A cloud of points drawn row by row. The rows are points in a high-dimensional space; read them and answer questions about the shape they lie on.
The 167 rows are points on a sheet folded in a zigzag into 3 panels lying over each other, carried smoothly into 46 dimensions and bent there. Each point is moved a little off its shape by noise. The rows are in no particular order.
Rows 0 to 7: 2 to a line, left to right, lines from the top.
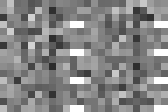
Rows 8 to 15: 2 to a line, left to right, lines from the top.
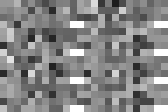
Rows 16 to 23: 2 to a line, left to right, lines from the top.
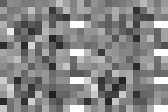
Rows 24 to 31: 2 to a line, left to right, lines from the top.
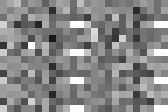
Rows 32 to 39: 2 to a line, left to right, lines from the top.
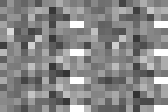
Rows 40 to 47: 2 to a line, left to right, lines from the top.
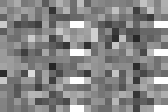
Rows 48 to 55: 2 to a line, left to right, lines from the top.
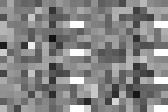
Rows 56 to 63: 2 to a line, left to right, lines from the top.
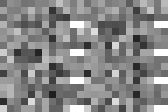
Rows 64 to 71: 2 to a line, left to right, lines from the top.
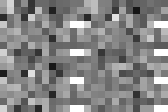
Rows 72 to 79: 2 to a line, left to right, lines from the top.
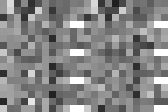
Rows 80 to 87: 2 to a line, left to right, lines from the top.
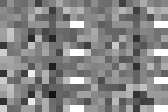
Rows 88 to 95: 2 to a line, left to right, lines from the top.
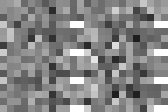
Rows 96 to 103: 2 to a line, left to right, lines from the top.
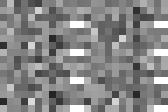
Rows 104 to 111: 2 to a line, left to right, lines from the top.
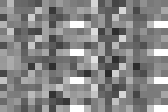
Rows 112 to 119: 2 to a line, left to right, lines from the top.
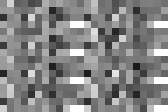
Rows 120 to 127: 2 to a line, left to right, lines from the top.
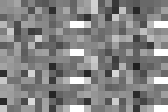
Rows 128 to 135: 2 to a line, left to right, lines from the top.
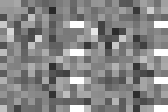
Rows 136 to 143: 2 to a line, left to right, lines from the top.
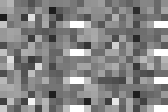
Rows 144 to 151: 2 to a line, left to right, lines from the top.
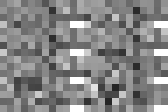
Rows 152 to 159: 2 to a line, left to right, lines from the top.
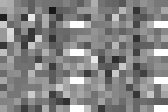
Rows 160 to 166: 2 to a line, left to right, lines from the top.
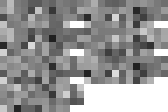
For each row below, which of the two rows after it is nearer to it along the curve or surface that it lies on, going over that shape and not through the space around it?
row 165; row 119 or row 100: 119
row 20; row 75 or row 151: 75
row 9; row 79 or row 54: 54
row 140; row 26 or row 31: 31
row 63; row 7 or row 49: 49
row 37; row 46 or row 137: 137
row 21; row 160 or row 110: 110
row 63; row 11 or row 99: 11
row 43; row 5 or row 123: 5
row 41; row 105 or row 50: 50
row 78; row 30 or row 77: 30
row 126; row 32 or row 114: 114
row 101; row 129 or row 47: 47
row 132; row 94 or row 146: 146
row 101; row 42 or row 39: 42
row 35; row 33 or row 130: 130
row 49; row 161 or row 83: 83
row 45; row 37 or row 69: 37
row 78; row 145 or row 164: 145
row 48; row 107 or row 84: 107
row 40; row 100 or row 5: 5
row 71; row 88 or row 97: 88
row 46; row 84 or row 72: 72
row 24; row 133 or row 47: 133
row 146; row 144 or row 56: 56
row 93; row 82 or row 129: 82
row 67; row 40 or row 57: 57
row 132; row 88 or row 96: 88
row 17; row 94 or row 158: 158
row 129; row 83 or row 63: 83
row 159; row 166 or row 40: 166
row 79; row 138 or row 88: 88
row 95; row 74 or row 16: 74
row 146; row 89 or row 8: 89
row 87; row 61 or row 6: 61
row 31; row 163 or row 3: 163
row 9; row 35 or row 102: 35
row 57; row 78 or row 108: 78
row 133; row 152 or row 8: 152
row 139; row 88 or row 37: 88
